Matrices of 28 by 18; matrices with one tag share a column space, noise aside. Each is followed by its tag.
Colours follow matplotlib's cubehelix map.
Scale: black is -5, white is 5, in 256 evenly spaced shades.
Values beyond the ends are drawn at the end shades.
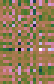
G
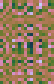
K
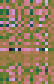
G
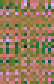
K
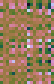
K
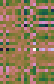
G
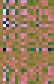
G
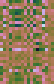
G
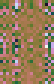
K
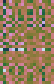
G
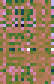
G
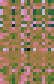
G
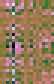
K
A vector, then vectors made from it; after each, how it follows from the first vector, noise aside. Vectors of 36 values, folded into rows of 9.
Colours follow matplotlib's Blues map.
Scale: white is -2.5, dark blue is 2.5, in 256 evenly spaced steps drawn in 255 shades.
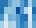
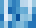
reversed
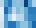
wrapped around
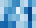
negated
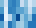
reversed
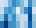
negated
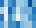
wrapped around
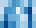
negated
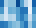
wrapped around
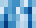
negated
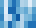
reversed
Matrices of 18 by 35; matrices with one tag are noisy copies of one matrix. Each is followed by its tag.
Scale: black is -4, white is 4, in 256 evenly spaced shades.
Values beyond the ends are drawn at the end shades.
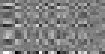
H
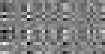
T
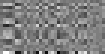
H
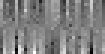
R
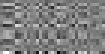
H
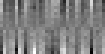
R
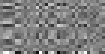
H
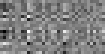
T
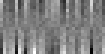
R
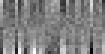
R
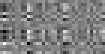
T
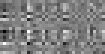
T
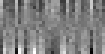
R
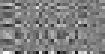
H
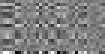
H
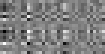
T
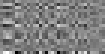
H
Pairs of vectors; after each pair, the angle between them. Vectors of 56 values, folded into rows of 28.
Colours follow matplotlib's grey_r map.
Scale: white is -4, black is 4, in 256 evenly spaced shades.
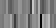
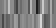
partly opposed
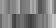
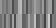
orthogonal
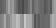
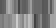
nearly parallel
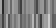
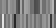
orthogonal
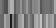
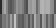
partly opposed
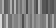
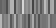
orthogonal
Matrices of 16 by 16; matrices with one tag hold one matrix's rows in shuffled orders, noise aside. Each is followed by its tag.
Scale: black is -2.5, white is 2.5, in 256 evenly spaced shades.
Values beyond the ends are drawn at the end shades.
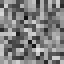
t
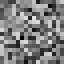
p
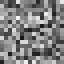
p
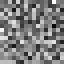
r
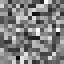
p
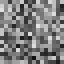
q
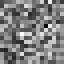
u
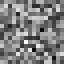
p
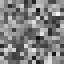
t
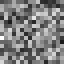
q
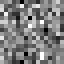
t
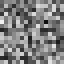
q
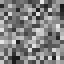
t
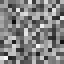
r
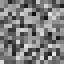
u
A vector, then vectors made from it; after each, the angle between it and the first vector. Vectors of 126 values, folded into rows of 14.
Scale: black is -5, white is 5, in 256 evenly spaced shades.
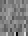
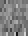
nearly parallel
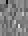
orthogonal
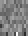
nearly opposite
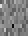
orthogonal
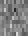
partly opposed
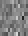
partly opposed
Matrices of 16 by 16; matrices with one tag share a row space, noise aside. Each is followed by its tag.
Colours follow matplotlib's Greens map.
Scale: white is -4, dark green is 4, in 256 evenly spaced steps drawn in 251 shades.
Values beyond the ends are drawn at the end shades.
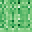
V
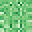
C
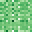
V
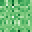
V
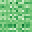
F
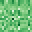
V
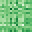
F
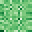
C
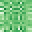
C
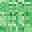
F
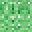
V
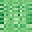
C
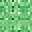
V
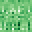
V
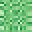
C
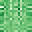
C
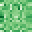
C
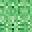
V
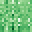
V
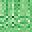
V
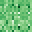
V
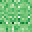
V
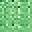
V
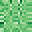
C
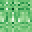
V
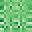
C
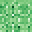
V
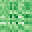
F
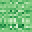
F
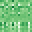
V
